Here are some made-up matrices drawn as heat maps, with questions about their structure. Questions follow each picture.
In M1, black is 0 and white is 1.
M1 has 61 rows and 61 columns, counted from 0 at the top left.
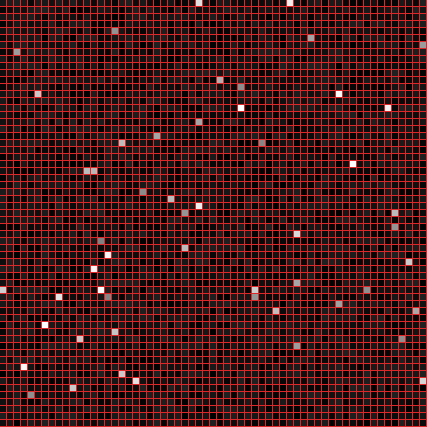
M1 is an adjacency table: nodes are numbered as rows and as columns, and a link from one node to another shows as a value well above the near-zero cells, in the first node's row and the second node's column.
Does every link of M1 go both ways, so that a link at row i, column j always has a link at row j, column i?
no
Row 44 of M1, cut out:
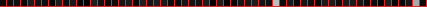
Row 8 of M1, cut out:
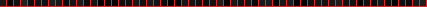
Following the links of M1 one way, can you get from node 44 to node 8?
no
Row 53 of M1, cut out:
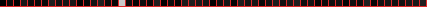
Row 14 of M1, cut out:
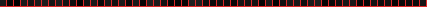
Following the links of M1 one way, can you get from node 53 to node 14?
yes
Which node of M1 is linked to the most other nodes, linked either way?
node 42
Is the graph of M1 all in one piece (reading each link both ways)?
no
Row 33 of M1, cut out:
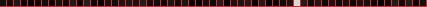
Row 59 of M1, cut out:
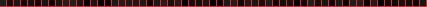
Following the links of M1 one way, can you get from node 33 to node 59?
no
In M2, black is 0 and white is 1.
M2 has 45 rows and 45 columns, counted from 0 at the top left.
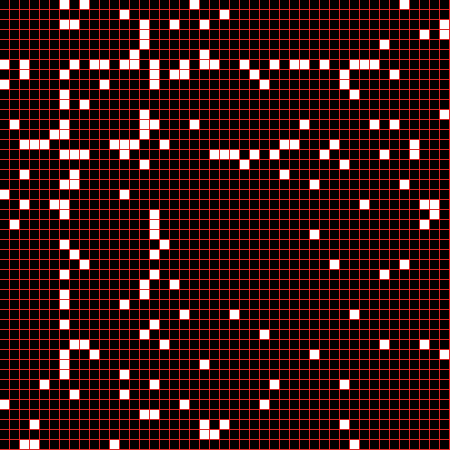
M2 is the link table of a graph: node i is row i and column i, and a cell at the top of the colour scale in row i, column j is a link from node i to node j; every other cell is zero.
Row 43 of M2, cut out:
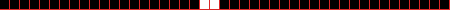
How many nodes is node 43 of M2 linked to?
2
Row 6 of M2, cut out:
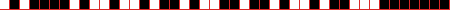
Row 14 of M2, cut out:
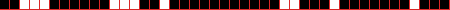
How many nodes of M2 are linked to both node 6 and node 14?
4
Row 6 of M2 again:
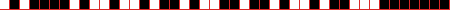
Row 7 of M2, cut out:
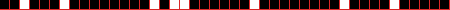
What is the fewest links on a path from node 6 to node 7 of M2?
1
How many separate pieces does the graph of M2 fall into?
1
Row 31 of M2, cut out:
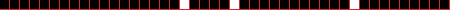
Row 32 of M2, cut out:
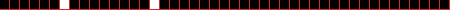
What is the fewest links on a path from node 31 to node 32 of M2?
3
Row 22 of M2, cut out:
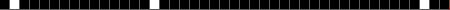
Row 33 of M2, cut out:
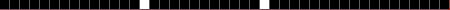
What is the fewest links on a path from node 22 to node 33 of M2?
4
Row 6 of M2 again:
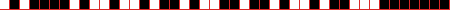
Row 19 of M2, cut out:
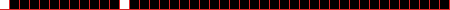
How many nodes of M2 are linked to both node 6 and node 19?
2
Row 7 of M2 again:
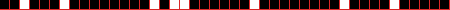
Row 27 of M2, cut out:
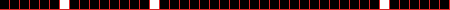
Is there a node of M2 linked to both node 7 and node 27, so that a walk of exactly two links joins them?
yes
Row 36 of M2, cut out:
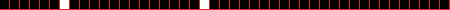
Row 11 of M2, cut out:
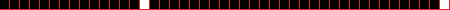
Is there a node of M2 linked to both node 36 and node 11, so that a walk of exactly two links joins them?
no
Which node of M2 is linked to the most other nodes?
node 6
